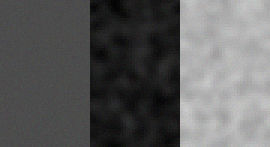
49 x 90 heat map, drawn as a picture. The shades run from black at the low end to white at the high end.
The table splits into one row of 3 panels. Panel 1,1: low, flat. Panel 1,2: very low, blotchy, faint in contrast. Panel 1,3: high, blotchy, faint in contrast.
